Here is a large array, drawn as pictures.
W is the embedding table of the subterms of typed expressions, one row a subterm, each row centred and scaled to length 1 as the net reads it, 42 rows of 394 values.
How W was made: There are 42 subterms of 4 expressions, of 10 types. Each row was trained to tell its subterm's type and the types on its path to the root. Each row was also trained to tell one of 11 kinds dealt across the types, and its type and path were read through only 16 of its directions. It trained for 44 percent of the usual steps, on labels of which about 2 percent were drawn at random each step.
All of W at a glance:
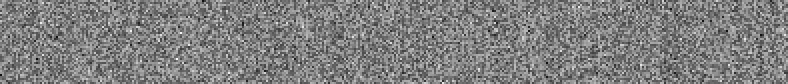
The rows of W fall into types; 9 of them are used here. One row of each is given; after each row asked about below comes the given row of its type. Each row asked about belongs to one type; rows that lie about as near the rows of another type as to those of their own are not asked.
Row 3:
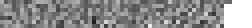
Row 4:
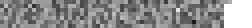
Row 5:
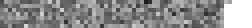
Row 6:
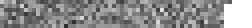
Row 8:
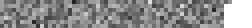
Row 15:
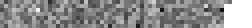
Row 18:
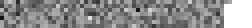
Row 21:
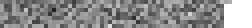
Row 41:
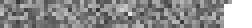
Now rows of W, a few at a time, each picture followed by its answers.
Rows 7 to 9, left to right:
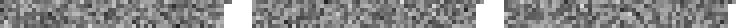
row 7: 41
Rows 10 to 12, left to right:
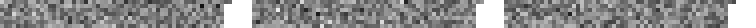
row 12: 21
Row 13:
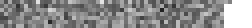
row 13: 6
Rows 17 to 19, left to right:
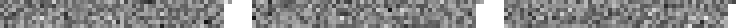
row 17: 6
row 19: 41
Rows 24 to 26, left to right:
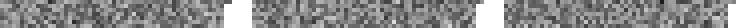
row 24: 3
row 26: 18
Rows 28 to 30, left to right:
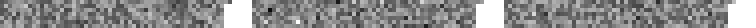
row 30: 4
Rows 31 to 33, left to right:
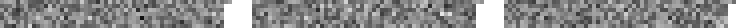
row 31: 18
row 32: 5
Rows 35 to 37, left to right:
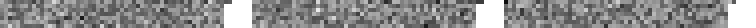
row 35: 3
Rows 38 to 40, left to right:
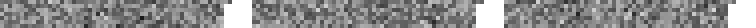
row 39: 21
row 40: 5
